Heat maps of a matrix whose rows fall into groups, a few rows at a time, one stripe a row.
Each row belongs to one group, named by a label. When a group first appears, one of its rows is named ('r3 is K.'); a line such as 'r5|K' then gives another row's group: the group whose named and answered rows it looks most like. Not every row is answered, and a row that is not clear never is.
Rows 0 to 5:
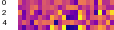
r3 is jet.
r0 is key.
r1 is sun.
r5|jet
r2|key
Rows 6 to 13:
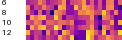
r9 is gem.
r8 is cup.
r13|jet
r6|sun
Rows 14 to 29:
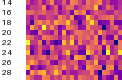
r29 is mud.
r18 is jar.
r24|key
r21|mud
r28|gem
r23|key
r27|key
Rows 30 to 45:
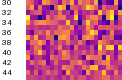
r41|key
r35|jet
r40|sun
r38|sun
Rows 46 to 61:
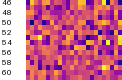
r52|mud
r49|mud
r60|gem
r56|mud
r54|key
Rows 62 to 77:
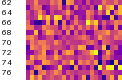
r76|gem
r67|mud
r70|gem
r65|jar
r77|sun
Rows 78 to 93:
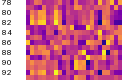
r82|gem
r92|gem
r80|gem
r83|jet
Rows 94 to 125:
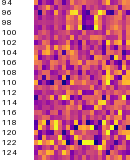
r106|mud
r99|jet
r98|jet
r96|jar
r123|jar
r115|jet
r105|key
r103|jar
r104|sun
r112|jet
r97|jet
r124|gem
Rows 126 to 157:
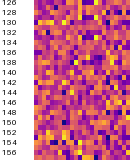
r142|gem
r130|gem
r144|sun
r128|mud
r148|mud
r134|mud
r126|jet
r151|key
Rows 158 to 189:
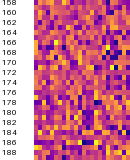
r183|jar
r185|gem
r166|jar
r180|jet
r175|mud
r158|gem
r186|jet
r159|mud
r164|mud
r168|mud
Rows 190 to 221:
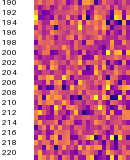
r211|jar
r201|jet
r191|key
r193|key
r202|mud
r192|key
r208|mud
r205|gem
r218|jar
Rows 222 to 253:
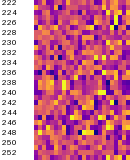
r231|cup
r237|key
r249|mud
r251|jar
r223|cup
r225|key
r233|cup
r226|key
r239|gem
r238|gem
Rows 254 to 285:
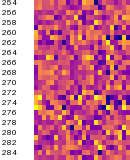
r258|jet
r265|sun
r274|mud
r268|gem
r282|jet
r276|gem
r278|jet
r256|jet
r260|cup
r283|jar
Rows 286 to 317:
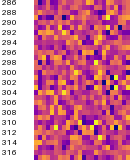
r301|key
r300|jar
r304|gem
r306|cup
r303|key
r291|key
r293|jar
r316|jet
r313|jar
